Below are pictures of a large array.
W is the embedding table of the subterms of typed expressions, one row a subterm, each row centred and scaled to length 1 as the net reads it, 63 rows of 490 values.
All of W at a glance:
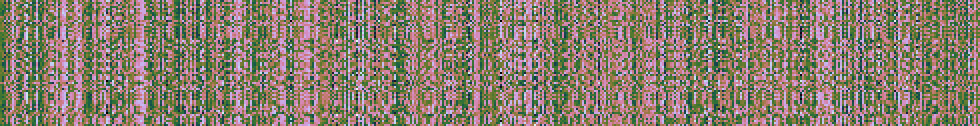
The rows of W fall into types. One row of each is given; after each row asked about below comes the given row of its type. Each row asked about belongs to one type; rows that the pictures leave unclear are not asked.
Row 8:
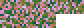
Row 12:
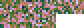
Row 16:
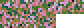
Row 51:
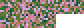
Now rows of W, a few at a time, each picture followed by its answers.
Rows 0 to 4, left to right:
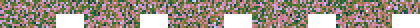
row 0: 8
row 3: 51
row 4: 12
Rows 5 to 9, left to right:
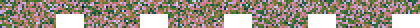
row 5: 8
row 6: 16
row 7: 16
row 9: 8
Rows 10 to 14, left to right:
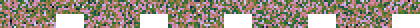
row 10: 16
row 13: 8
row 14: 16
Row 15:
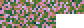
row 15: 8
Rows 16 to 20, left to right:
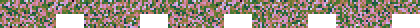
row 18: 16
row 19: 51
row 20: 51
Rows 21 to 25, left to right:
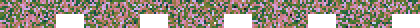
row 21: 51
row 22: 8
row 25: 8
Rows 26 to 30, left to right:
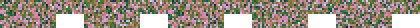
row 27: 12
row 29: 51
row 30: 8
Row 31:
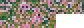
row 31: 51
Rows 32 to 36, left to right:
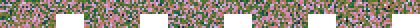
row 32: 51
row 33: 51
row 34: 8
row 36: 12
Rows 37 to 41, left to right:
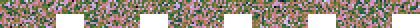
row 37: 16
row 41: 16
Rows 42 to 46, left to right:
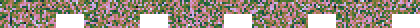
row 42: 12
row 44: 51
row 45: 8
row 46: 51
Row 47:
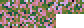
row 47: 16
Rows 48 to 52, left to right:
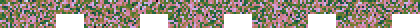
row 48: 51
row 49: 16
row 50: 51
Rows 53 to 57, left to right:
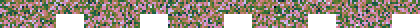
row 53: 16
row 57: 51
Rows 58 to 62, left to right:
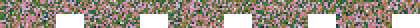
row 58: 51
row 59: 8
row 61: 8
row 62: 12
